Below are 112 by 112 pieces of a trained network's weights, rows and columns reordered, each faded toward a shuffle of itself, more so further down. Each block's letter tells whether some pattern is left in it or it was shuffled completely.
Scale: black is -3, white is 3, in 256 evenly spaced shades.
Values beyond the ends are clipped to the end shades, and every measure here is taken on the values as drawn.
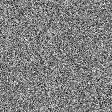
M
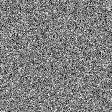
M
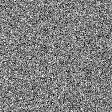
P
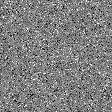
M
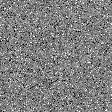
M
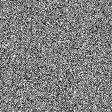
M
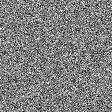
M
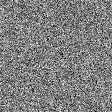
M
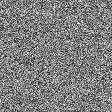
M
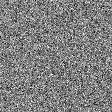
M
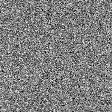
P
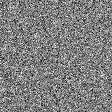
M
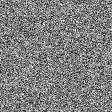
M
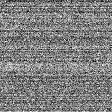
P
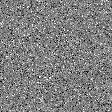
M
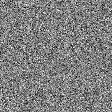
P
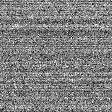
P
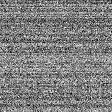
P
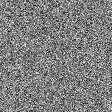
M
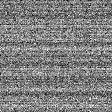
P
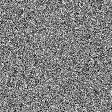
M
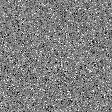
M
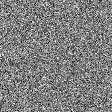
M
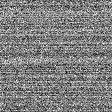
P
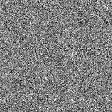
P
